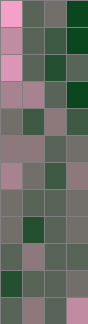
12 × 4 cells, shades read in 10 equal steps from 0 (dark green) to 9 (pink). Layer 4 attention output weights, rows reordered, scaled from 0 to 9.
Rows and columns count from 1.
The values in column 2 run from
1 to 6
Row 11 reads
1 3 3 4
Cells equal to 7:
2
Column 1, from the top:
9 7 8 6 4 5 6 4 4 3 1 3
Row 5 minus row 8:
0 -1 2 -2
